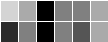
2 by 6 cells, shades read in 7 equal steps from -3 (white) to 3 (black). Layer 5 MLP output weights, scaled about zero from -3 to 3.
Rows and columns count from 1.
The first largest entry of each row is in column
3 3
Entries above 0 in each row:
1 3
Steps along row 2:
down up down up down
